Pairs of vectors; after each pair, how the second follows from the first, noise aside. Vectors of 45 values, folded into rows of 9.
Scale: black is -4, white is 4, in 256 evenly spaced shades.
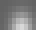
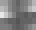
wrapped around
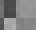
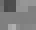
partly zeroed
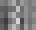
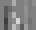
partly zeroed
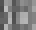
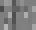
partly zeroed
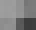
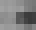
wrapped around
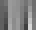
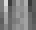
reversed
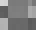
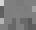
partly zeroed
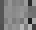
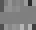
partly zeroed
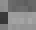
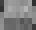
wrapped around
